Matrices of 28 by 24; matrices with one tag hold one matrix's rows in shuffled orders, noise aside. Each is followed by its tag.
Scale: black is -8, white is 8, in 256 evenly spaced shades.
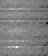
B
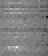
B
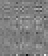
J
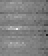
B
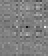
J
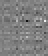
J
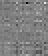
J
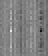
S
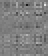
J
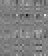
J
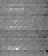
B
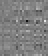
J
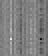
S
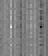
S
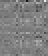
J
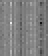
S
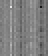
S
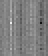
S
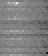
B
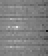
B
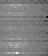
B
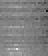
B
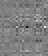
J
